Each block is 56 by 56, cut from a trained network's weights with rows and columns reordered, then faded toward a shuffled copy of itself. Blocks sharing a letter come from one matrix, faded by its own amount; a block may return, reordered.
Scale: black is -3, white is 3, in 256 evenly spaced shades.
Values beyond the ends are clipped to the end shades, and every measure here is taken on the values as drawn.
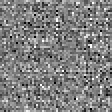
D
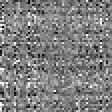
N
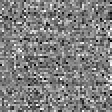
D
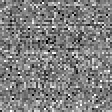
D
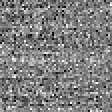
D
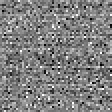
D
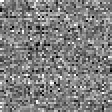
D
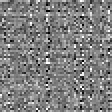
N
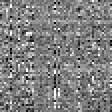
N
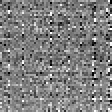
N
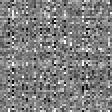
N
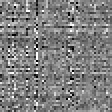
N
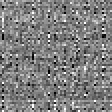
N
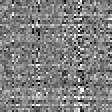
N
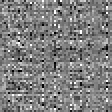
N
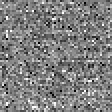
D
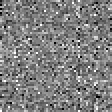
D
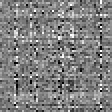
N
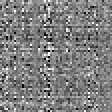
N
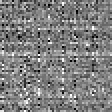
N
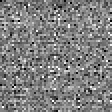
D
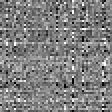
N
